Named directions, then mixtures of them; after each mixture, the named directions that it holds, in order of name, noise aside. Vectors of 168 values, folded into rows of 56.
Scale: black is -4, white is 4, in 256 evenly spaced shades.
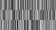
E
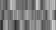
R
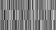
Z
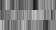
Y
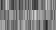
Y, Z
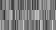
E, Y, Z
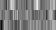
R, Y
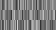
E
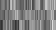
R, Z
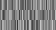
E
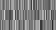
E, Z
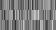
E, Y, Z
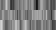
R, Y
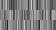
R, Z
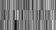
R, Z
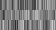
E, R, Y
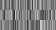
E, Z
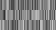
E, Y, Z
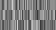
E
